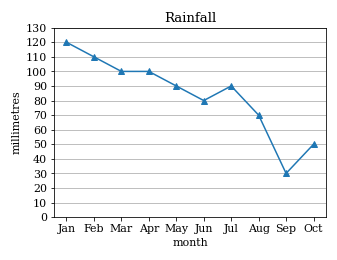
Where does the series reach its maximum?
Jan
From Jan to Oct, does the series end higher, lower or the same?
lower
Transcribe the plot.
Title: Rainfall
x-axis: month, ticks Jan Feb Mar Apr May Jun Jul Aug Sep Oct
y-axis: millimetres, ticks 0 10 20 30 40 50 60 70 80 90 100 110 120 130
Values:
120 110 100 100 90 80 90 70 30 50
